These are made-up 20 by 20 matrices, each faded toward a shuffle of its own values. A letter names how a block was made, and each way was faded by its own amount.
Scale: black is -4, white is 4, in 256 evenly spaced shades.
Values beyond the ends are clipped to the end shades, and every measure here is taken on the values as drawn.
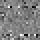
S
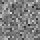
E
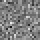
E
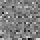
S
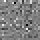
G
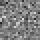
S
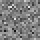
E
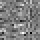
G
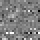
S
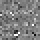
G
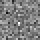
E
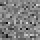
S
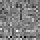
G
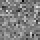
S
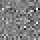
G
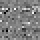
G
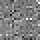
G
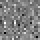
G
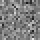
E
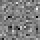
G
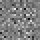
G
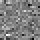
G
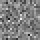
E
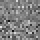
S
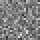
E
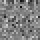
G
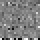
S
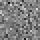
E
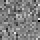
E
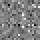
G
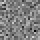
E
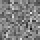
E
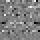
S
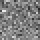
E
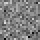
E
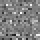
S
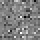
S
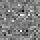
S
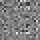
G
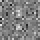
G
